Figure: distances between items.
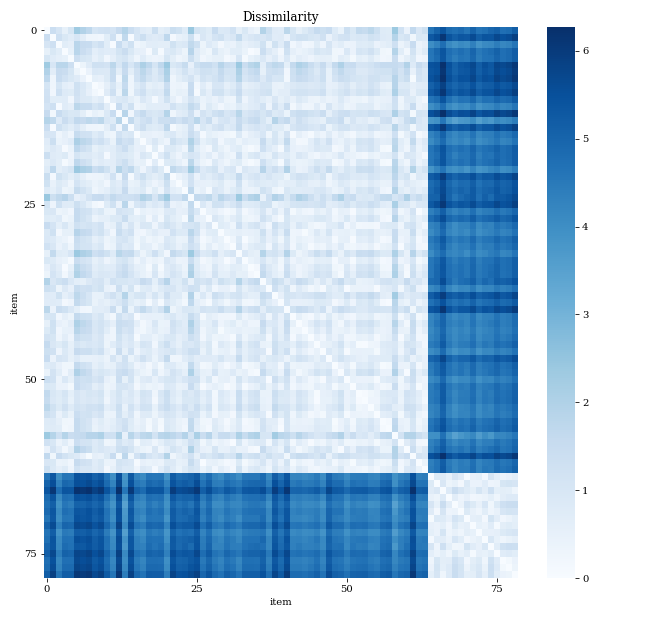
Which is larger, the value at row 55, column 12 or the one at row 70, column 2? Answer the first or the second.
the second
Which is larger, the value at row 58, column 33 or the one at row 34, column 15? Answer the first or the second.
the first
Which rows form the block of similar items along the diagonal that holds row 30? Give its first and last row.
0 to 63
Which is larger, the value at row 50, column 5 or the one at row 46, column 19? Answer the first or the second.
the first
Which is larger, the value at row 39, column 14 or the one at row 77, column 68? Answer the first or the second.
the second
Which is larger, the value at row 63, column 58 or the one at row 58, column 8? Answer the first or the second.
the second
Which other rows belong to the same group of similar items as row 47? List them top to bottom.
0, 1, 2, 3, 4, 5, 6, 7, 8, 9, 10, 11, 12, 13, 14, 15, 16, 17, 18, 19, 20, 21, 22, 23, 24, 25, 26, 27, 28, 29, 30, 31, 32, 33, 34, 35, 36, 37, 38, 39, 40, 41, 42, 43, 44, 45, 46, 48, 49, 50, 51, 52, 53, 54, 55, 56, 57, 58, 59, 60, 61, 62, 63
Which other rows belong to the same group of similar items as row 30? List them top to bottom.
0, 1, 2, 3, 4, 5, 6, 7, 8, 9, 10, 11, 12, 13, 14, 15, 16, 17, 18, 19, 20, 21, 22, 23, 24, 25, 26, 27, 28, 29, 31, 32, 33, 34, 35, 36, 37, 38, 39, 40, 41, 42, 43, 44, 45, 46, 47, 48, 49, 50, 51, 52, 53, 54, 55, 56, 57, 58, 59, 60, 61, 62, 63
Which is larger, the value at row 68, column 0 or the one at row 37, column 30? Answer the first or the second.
the first
